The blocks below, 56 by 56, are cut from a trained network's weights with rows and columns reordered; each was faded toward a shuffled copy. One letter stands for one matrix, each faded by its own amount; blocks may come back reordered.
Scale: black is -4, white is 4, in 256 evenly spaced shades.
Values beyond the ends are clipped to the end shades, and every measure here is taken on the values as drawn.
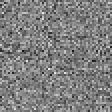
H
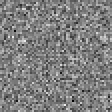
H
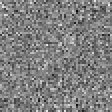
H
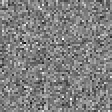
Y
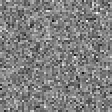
Y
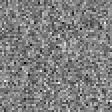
Y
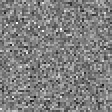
Y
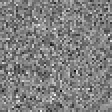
Y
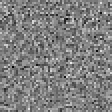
H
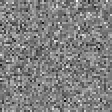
Y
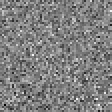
Y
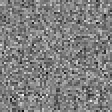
H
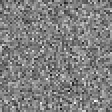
Y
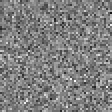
Y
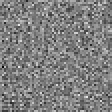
H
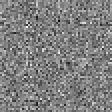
H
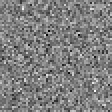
Y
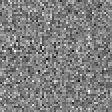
Y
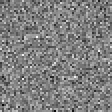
Y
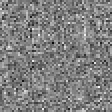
H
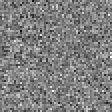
Y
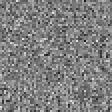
Y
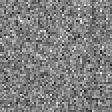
Y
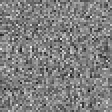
H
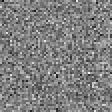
Y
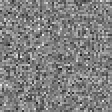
Y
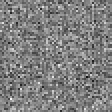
H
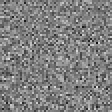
H
